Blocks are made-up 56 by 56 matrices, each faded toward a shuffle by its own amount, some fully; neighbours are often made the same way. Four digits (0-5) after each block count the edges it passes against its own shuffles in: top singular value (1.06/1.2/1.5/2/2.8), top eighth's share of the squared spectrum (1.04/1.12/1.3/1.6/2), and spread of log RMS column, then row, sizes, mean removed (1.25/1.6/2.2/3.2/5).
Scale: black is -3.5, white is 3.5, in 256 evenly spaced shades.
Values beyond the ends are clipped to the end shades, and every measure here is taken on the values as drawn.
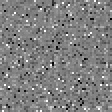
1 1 0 0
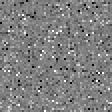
1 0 0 0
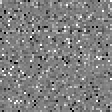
2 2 0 0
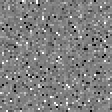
0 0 0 0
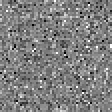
3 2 1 1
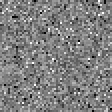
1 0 0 0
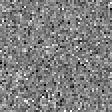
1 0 0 0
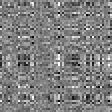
5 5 3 4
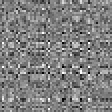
5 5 3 3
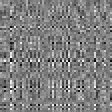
5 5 4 4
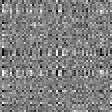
5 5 3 3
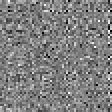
4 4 2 2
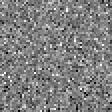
1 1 0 0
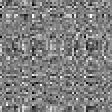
4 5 3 3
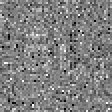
3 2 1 0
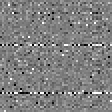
4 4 1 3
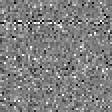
3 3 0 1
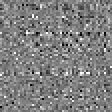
4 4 2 2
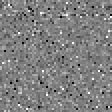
2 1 0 0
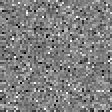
3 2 0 1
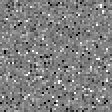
0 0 0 0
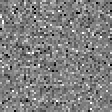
2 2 0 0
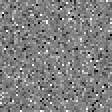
0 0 0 0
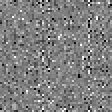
3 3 2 1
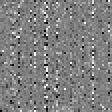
3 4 3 0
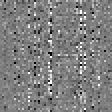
3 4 3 0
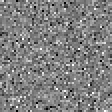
0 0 0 0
